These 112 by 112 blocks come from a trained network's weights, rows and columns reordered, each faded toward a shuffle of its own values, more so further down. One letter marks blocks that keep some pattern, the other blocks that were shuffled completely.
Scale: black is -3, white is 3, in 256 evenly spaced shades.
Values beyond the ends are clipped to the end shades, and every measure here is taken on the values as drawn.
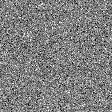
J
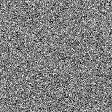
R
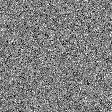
J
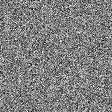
J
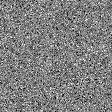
J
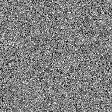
R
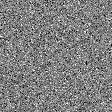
J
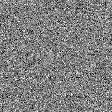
R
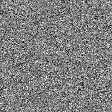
R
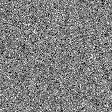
J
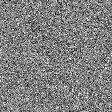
J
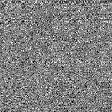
R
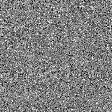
R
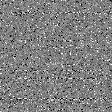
R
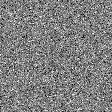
J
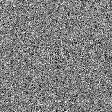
R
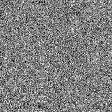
R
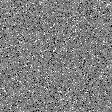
J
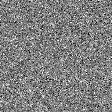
R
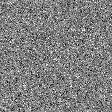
J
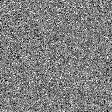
R
